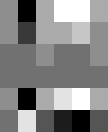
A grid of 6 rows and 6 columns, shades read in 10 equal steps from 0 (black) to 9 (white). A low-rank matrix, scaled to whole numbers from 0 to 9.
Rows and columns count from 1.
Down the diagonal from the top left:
5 2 5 4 9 3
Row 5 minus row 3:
1 -4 1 4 5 1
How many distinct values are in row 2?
4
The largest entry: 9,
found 3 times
